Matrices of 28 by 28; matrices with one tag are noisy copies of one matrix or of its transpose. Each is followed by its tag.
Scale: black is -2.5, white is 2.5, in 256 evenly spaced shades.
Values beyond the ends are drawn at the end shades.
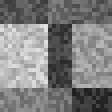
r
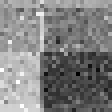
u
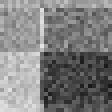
u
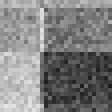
u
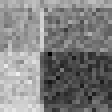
u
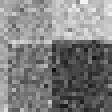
u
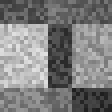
r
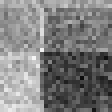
u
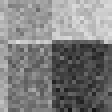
u
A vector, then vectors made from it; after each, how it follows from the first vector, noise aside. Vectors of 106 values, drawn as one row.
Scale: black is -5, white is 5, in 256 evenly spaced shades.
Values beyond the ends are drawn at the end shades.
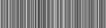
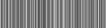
copied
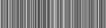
copied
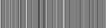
partly zeroed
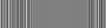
partly zeroed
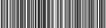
scaled up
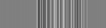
partly zeroed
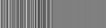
partly zeroed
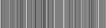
partly zeroed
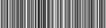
scaled up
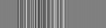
partly zeroed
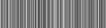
copied
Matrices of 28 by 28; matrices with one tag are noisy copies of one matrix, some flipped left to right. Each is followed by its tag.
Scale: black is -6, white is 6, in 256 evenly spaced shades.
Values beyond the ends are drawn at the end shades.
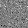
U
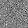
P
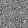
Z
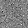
P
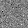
P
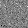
U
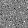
Z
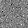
P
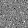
Z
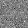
Z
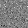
U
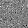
U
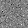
P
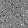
P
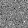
Z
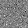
P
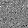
U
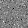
Z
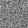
U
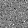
Z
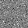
Z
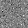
P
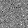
P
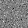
Z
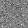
P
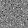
P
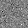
P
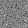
P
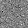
P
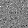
U
